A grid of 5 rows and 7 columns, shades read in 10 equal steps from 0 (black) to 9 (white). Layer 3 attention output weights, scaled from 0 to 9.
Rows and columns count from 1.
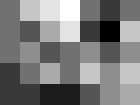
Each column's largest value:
4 7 8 9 7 5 7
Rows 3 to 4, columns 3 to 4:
3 4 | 6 4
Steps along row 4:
up up down up down up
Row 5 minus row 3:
-2 -3 -2 -3 -2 2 1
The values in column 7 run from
4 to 7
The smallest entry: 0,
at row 2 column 6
